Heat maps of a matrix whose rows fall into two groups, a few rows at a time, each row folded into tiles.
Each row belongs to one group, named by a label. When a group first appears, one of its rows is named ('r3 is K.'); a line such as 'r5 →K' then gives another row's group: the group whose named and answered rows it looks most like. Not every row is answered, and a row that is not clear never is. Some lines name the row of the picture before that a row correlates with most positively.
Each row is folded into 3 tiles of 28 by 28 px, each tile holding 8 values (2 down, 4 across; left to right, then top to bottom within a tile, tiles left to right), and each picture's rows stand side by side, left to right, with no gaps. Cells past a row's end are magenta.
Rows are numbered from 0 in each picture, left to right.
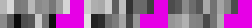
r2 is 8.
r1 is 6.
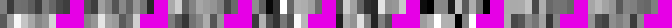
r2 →6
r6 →6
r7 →6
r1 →8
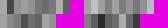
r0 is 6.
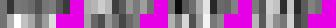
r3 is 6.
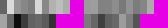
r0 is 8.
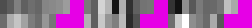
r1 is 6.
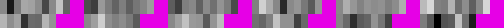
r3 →6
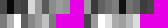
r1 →8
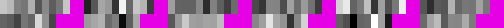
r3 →8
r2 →8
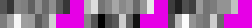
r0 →8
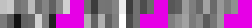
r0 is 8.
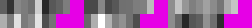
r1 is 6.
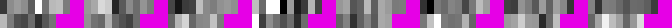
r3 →6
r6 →8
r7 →8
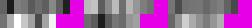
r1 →6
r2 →8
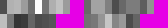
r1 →6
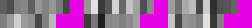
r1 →6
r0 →8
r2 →6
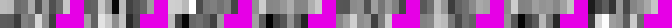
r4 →8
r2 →6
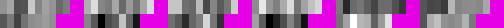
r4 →8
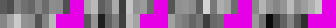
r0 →8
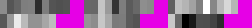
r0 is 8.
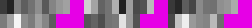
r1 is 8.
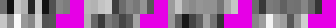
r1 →6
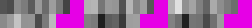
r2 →6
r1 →6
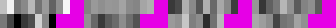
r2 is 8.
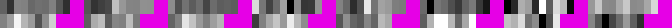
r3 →8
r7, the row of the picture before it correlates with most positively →1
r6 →8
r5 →8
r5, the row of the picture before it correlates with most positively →2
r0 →8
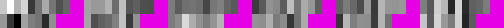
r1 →6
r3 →8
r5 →6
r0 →6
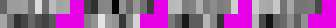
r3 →6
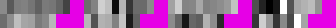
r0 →8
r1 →6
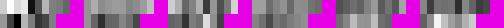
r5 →8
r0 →6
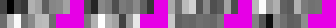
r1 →8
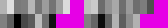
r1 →6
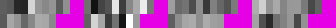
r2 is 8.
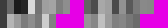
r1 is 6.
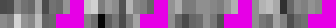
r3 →6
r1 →6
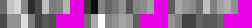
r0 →6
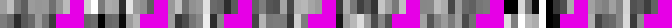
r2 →6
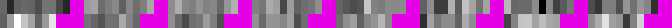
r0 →8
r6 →8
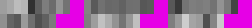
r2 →8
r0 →6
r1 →8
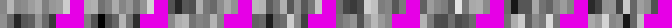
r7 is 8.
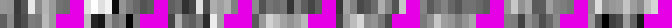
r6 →6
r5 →8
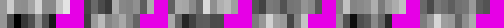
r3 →8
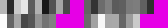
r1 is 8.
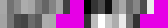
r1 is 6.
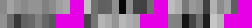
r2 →6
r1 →8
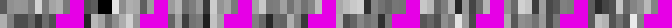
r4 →6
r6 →6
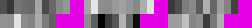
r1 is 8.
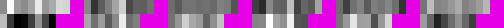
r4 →8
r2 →8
